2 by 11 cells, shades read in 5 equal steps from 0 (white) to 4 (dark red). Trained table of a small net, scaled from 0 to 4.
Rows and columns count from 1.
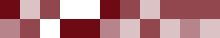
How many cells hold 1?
5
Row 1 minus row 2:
2 -2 3 -4 -4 2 2 -2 2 1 2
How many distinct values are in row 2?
5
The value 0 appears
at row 1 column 4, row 1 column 5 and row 2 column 3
